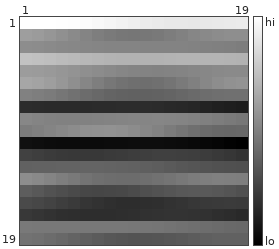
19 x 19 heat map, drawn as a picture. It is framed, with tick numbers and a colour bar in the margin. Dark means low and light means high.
The grain runs across in streaks. The top left is the ninth with the highest average. There is an overall slope up to the top.
